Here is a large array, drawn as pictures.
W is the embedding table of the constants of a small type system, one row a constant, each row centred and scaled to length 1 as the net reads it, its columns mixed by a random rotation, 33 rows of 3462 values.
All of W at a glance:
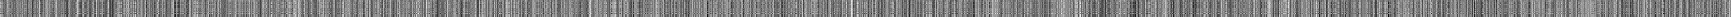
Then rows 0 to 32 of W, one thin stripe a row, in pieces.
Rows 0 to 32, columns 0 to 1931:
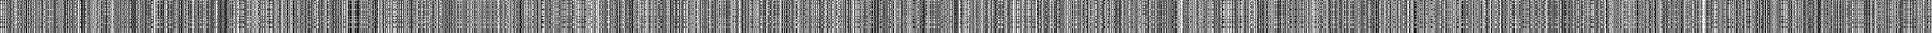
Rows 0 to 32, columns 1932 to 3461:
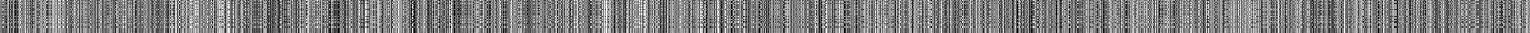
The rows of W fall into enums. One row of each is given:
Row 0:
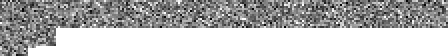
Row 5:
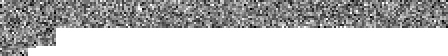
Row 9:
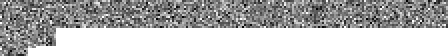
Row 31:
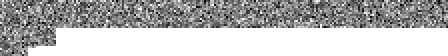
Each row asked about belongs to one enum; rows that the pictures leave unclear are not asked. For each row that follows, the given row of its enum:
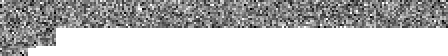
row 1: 5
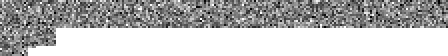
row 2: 31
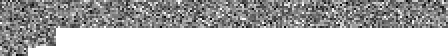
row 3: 0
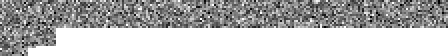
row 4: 31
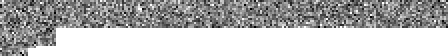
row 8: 5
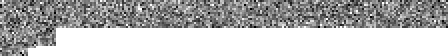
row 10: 5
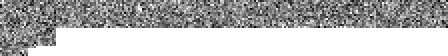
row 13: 5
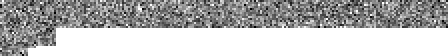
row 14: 5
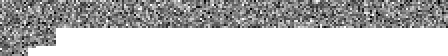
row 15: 31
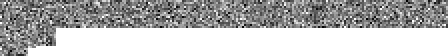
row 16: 9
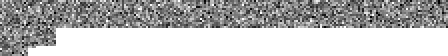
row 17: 31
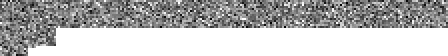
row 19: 0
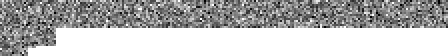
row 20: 31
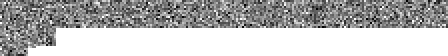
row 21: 9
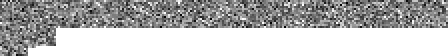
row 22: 0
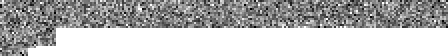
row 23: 5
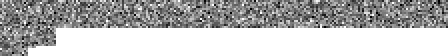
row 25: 31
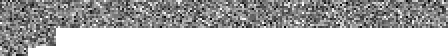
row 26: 0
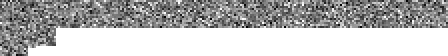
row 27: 0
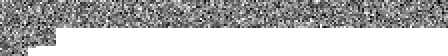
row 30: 31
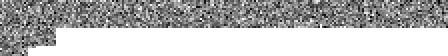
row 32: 31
